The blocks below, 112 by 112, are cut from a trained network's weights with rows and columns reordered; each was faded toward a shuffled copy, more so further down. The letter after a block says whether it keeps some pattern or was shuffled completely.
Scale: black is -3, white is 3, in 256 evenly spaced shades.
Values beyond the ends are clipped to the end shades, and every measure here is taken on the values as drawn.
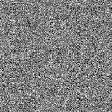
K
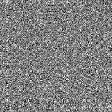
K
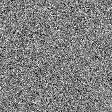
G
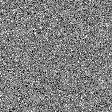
G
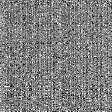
K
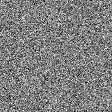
G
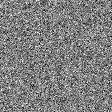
G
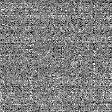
K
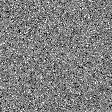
G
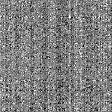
K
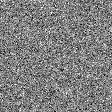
G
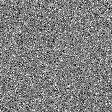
G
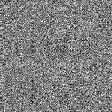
K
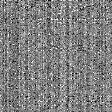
K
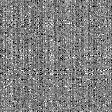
K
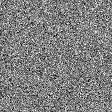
G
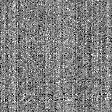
K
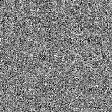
K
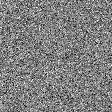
G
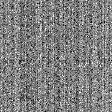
K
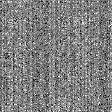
K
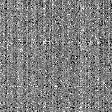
K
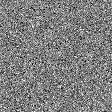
G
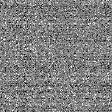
K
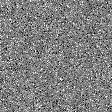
G
